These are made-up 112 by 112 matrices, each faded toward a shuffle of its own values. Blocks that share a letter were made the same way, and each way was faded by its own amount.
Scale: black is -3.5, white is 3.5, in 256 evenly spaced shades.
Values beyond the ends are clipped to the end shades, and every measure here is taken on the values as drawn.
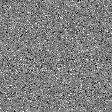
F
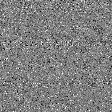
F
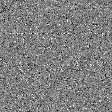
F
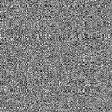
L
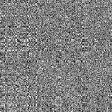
L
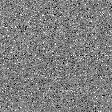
F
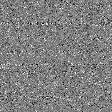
F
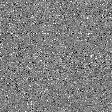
F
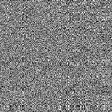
L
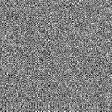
L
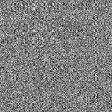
L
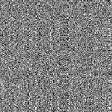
L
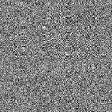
L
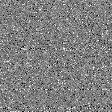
F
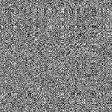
L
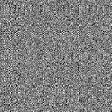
L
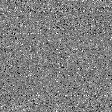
F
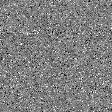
F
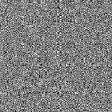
L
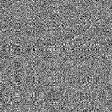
L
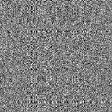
L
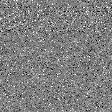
F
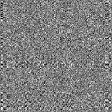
L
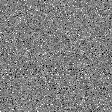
F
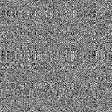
L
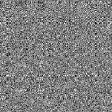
L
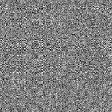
L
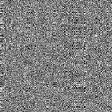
L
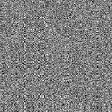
L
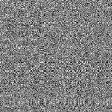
L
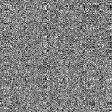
L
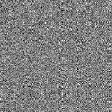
L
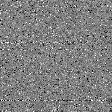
F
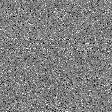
F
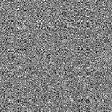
L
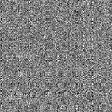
L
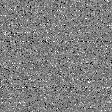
F
